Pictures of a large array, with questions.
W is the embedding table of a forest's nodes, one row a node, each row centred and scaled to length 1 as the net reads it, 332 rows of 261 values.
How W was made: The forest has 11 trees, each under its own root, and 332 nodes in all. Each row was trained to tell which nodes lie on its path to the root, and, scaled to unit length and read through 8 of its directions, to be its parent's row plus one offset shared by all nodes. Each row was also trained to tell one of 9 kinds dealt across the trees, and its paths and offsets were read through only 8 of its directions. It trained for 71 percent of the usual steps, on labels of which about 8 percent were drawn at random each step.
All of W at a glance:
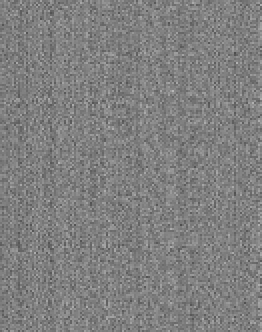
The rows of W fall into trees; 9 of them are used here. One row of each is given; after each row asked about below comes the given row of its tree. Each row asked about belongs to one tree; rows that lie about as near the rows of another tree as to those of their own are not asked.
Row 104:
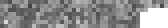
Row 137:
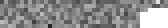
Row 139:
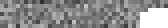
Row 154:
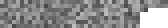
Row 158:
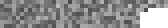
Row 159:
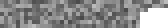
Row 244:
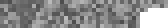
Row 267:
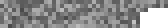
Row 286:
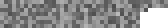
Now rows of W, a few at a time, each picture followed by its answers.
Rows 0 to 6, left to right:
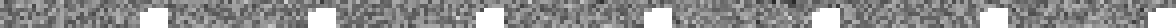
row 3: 158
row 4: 137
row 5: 139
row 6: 267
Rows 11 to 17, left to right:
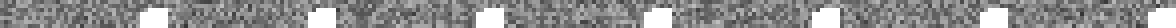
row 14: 137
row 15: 159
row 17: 158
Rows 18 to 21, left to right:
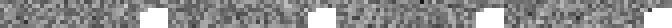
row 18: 139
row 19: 244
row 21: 267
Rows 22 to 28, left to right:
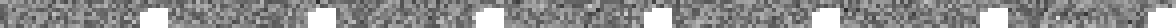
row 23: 137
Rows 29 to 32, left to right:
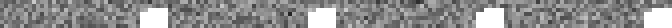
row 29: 139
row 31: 139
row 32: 154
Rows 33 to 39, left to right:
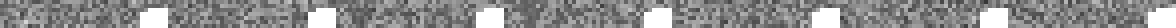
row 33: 154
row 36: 244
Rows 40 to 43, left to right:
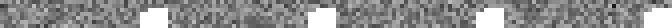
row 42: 158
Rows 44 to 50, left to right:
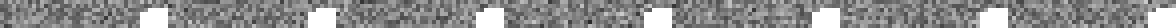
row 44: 158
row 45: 154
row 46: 154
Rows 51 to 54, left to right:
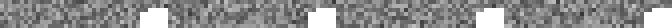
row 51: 139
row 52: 267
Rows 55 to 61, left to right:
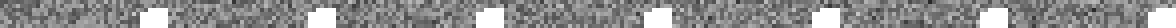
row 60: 159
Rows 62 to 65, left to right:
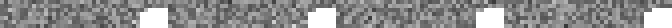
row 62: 154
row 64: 158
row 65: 139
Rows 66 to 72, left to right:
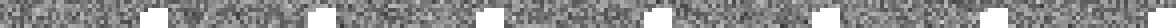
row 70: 104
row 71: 137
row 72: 139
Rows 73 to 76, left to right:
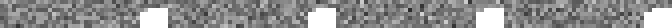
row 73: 154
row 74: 139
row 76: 154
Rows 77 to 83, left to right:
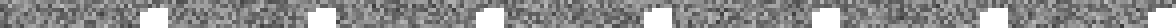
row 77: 158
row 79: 158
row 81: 154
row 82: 267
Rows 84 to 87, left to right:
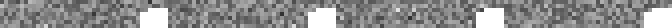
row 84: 139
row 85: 267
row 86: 267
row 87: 158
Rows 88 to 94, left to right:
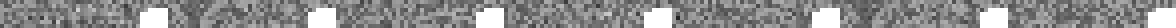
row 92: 104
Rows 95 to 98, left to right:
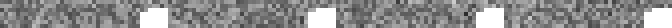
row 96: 159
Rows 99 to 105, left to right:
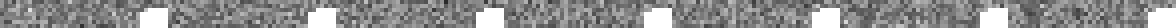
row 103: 137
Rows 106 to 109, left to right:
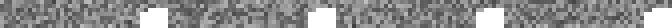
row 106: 158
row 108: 159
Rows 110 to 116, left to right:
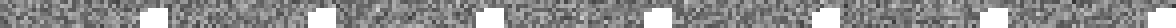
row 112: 267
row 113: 154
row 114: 158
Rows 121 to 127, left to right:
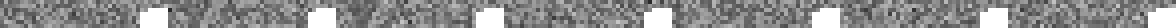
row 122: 244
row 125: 158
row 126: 159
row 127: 154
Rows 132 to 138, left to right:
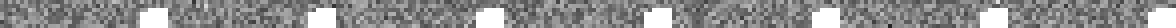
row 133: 137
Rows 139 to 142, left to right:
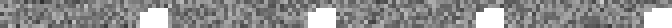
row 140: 159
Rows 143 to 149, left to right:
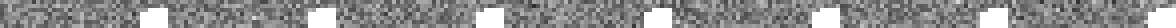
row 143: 154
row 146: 139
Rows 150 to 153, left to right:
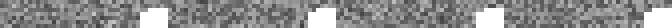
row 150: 154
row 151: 158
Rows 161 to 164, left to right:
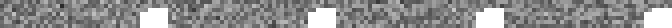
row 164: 154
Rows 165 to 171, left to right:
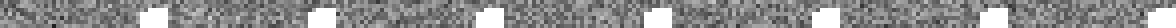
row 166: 139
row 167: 139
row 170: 154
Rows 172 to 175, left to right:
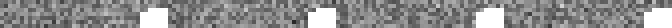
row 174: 158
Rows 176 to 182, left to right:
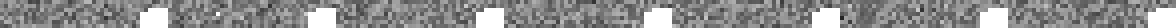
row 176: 158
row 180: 139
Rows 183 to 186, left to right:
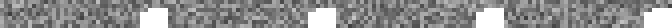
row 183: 159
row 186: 137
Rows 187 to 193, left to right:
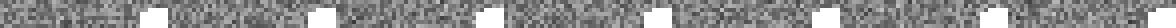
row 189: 158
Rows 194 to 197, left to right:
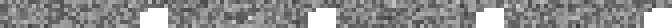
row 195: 267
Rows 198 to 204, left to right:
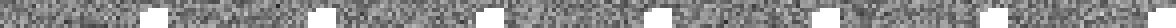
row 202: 154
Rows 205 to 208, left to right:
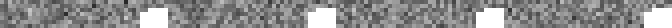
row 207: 139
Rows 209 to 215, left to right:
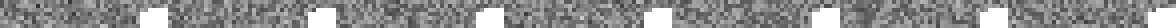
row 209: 104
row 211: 158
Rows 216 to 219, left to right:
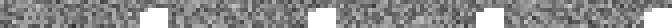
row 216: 139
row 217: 159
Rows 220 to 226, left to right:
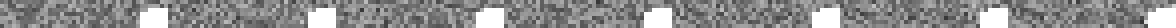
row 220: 159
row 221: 154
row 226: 104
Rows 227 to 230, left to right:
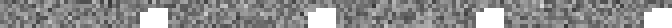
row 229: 267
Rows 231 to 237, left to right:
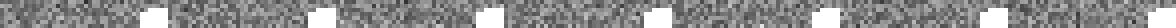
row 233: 104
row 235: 158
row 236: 139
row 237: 267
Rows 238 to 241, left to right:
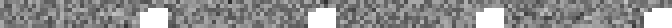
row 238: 137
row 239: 158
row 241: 267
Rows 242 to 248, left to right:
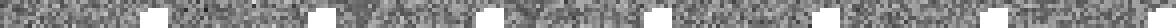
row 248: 159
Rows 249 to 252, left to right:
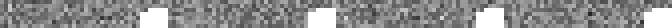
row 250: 159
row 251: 159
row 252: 137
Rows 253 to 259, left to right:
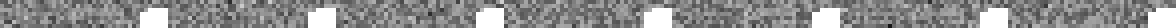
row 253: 137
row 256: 139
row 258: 137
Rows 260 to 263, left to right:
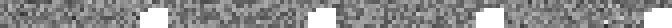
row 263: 137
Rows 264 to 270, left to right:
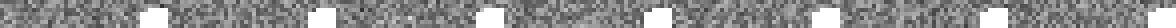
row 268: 139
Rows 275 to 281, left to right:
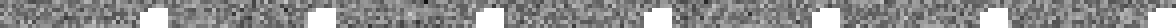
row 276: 159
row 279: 267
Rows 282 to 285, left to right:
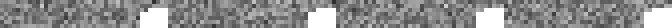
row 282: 158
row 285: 154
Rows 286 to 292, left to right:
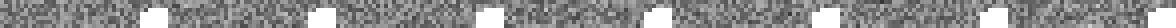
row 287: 159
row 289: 158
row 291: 154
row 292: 267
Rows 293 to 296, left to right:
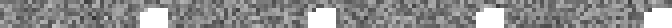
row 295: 139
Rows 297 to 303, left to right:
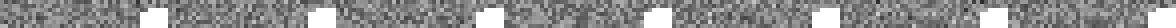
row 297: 139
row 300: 158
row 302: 154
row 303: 154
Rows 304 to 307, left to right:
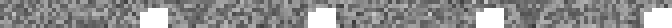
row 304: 154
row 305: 159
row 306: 154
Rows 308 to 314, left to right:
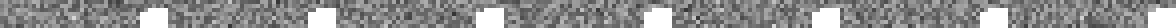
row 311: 139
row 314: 139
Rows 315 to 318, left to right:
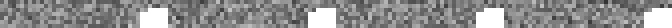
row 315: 137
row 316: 267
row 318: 137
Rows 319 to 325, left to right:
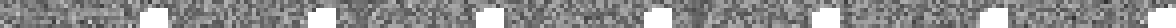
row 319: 137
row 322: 139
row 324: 159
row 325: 154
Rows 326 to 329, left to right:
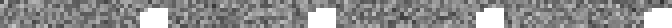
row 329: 137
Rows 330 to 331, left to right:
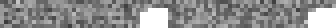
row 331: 158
